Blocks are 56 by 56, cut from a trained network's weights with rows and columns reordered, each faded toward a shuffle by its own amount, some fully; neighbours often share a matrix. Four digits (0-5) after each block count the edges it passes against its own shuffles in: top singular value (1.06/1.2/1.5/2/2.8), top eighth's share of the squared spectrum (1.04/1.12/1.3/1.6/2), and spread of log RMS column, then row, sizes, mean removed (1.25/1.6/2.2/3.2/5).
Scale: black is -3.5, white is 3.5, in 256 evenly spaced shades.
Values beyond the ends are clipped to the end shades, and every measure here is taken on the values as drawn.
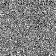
2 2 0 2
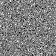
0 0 0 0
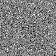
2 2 0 1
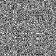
3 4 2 2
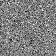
0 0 0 0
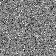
0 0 0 0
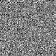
2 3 1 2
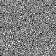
2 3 0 2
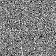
1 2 0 1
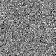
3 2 0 1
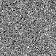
2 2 0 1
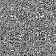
3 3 0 2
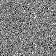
1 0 0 0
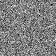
0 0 0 0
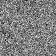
0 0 0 0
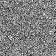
1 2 0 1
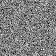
0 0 0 0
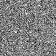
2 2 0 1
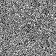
0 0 0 0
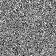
0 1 0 0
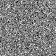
0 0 0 0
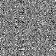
2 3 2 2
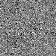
1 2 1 2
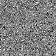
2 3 1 2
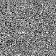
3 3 0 2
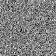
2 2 0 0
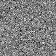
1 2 0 0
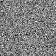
2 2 0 1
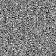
2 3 0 1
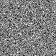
1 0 0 0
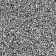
1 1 0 0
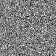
1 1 0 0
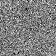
1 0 0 0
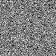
1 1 0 0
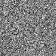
1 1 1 0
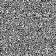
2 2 0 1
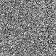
1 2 0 0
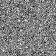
1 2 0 0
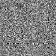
2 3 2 2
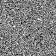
1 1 0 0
